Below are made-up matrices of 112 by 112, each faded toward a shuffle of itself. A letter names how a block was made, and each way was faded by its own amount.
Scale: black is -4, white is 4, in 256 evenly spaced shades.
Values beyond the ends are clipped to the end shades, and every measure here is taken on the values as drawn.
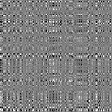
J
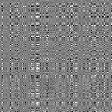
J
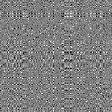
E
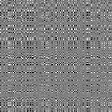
J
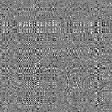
E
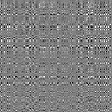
J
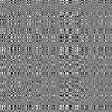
J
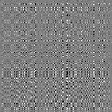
J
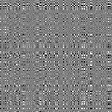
J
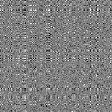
E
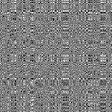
E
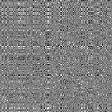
E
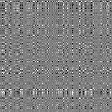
J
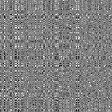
E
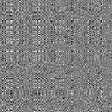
E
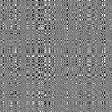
J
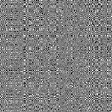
E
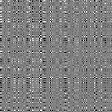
J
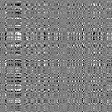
J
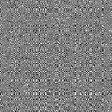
E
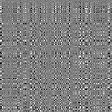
J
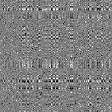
E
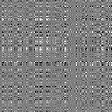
J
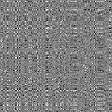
E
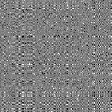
E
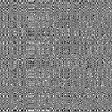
E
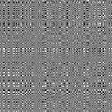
J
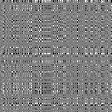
J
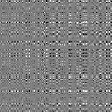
J
